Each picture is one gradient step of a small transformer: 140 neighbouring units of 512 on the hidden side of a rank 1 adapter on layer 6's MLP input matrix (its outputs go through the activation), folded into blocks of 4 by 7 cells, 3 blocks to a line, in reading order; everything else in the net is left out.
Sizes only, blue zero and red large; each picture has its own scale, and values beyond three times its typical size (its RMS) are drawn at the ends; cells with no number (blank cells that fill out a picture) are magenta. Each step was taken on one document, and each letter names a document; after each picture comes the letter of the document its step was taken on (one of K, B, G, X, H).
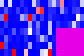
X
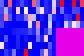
X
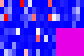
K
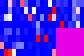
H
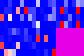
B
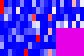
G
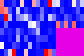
G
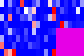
B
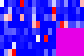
B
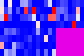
K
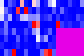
X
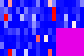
G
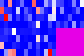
G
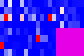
K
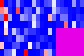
G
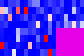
X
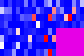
X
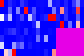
B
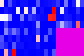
H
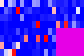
B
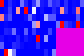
B
